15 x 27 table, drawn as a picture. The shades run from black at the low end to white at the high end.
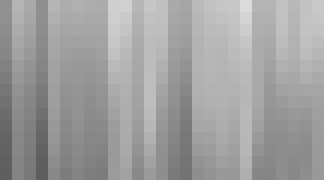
Grain: streaks running down. Ninth with the lowest average: bottom left. Slope: up to the top right. Mirror symmetry: none.
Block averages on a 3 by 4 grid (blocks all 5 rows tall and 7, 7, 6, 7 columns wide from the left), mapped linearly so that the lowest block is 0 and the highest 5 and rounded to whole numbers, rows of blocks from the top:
3 5 4 5 / 1 3 3 3 / 0 2 2 2
